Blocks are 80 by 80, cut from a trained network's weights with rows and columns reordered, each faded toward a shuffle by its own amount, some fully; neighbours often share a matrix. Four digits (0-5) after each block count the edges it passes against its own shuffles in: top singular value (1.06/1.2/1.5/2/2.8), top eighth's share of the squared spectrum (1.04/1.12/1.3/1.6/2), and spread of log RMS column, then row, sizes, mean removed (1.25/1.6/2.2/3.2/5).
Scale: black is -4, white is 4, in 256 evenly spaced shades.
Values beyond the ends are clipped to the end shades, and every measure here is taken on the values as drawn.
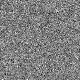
1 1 0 0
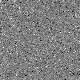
0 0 0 0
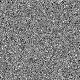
2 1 0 0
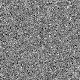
2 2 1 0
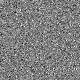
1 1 0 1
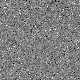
0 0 0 0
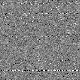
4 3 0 2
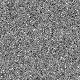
0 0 0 0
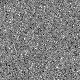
0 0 0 0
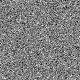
1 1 0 0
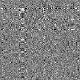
3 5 3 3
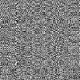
4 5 3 2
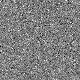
1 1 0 0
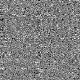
3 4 1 2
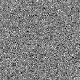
2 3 1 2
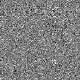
2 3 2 2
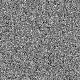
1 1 0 0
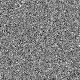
1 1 0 0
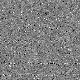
2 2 0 1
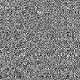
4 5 2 2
